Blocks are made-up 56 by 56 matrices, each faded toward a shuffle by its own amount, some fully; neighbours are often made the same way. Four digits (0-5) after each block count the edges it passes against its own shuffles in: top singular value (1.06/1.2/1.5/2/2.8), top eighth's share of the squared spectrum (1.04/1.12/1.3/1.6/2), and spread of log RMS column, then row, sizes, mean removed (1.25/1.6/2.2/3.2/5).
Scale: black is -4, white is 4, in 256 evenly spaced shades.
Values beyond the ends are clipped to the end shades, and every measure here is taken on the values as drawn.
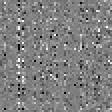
2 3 3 2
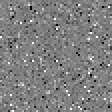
1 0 0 0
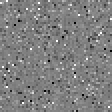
0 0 0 0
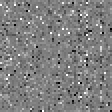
1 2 2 0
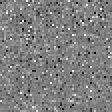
0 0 0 0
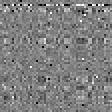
4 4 2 2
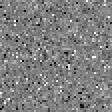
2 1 0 0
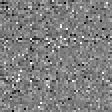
3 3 0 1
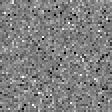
0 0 0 0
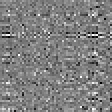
4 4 2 3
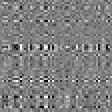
5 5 3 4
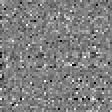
3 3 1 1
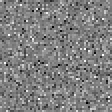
0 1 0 0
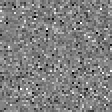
2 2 0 0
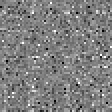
3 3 1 1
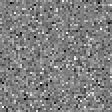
1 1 0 0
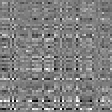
5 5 3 4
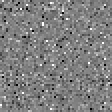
2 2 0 0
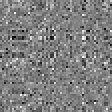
4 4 2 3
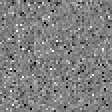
2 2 0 0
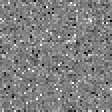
3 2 0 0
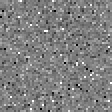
0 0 0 0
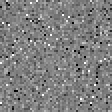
1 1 0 0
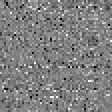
3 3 0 2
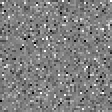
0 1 0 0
